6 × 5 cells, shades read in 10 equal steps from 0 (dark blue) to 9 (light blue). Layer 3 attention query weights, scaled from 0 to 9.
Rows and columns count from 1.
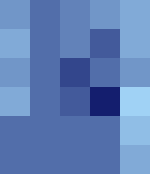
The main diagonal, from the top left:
6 4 2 0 8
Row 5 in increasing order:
4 4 4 4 8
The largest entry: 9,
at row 4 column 5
